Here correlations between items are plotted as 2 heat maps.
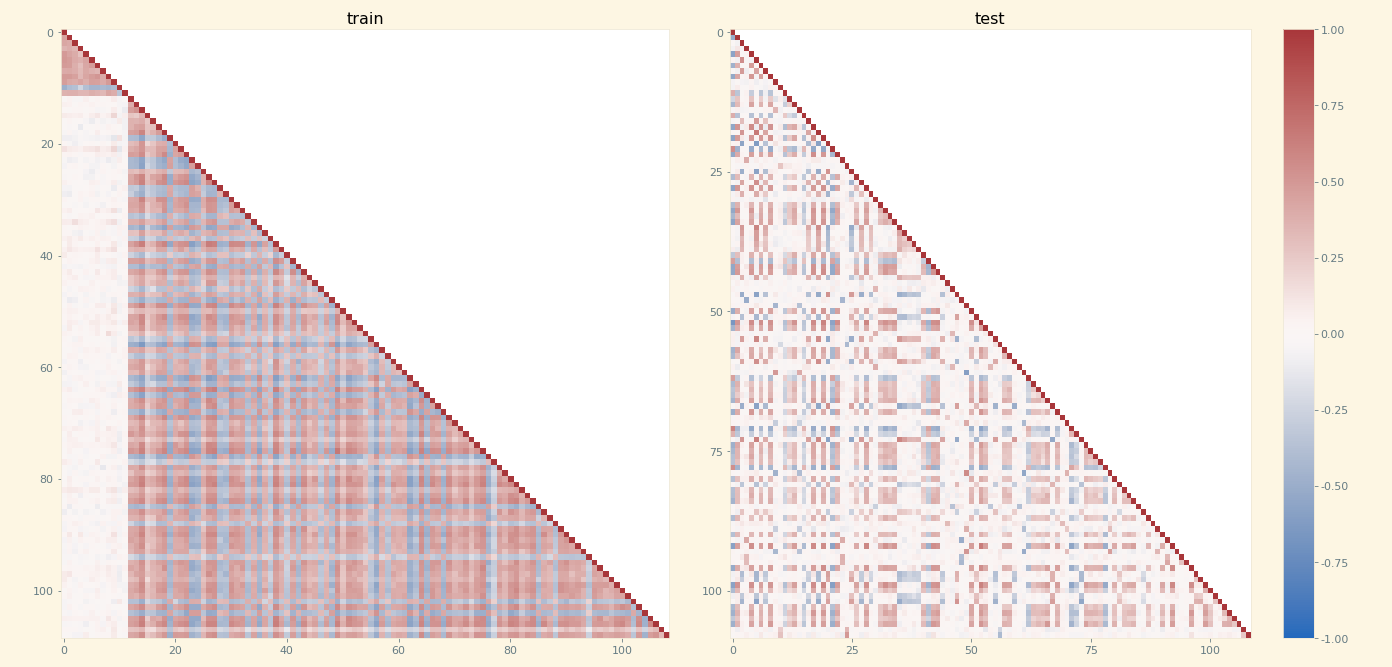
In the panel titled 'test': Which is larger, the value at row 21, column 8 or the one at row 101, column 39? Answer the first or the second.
the second
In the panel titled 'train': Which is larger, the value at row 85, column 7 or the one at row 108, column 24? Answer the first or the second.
the first
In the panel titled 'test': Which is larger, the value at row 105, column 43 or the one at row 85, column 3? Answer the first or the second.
the first
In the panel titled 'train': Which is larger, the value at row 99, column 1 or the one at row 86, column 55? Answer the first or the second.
the first
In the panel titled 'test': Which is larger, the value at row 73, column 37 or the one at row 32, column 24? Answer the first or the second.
the first
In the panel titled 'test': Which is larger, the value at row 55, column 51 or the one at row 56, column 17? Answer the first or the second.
the second
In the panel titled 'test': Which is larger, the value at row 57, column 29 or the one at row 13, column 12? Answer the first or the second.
the second
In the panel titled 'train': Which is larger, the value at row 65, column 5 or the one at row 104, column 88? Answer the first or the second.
the second
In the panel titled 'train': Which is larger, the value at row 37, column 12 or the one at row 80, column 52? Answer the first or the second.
the second
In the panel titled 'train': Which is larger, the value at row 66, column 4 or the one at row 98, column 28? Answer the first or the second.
the first
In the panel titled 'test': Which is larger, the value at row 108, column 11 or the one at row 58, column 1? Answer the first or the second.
the second
